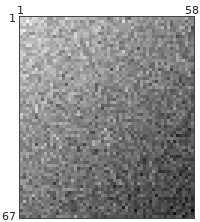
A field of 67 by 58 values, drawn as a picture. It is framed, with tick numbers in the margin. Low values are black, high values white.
Slope: up to the top left. Grain: fine. Odd rows or columns: none. Ninth with the lowest average: bottom right. Ninth with the highest average: top left. Mirror symmetry: none.
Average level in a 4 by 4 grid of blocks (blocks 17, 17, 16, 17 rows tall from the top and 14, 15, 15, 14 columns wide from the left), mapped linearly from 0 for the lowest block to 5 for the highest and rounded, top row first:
5 4 3 3
4 3 3 2
3 2 2 1
2 2 1 0
